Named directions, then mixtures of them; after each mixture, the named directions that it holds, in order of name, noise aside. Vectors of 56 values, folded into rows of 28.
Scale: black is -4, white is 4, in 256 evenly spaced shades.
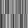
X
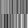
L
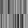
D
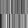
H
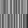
D, L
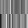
H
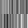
L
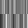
H, X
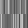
D, X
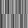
X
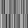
X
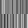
L, X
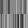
D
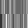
H, X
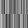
X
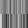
D, H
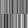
L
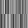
X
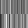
H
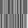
D, L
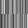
L, X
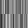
X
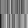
H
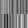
L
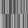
X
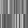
D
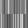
D, X
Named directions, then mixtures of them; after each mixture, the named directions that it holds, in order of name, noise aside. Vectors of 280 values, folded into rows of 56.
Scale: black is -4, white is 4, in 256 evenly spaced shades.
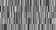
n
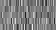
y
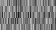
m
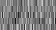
m, y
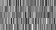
m, y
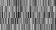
m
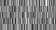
n, y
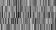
m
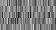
m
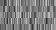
m, y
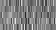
y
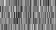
m, n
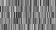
m, n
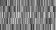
m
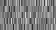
m, y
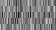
m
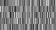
m, n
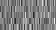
n, y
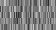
m, n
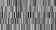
m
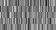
n, y
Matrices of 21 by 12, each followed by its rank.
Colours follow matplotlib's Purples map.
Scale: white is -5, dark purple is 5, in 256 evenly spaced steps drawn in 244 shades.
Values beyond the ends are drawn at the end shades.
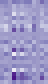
two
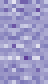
two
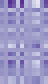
one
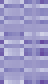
one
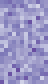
full rank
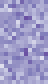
full rank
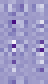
two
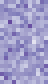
full rank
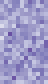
full rank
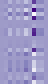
one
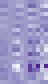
two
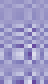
one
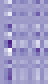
one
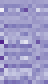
two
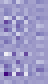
two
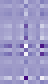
one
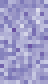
full rank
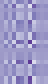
one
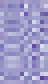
two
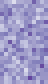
full rank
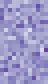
full rank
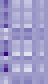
one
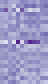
two
